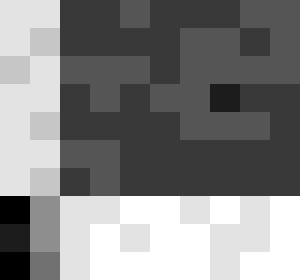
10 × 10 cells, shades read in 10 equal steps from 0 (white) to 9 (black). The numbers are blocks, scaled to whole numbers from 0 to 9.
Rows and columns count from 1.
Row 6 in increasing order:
1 1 6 6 7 7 7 7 7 7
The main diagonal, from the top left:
1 2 6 6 7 7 7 0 1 0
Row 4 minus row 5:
0 -1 0 -1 0 -1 0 2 1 0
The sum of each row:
55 56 52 56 56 56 58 17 16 16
